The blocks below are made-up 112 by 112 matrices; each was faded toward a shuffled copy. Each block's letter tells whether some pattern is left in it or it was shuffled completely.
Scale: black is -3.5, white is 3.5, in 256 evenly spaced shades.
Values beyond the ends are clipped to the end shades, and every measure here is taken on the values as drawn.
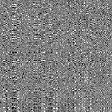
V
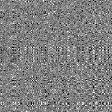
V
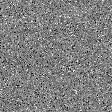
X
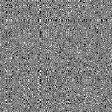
V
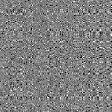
V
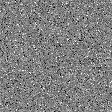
X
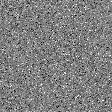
X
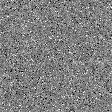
X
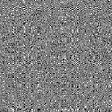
V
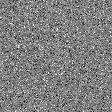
X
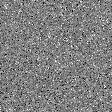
X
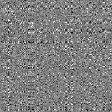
V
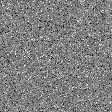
X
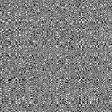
V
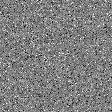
X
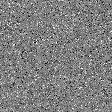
X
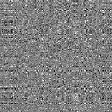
V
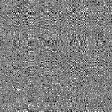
V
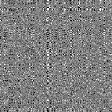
V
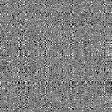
V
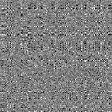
V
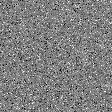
X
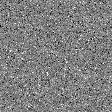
X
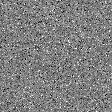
X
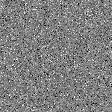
X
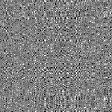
V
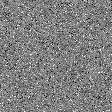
X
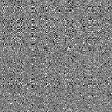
V
